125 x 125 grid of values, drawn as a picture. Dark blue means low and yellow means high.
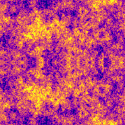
Average level on the scale: 50%. Seam: none. Odd rows or columns: none. Mirror symmetry: top to bottom.
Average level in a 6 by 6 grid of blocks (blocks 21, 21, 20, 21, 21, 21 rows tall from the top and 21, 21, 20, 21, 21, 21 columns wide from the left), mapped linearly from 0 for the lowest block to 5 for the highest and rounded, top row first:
110132 | 154321 | 120311 | 120311 | 154321 | 110132
